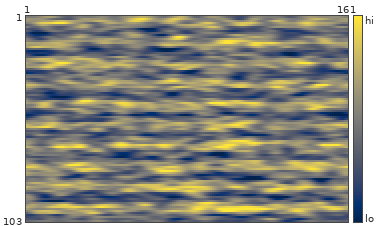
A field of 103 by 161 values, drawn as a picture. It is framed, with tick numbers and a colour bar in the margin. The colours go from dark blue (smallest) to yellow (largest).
The grain runs across in streaks. No overall slope runs across the table. Overall the values sit about 50% of the way up the scale. Horizontal stripes repeat 10 times down the table.
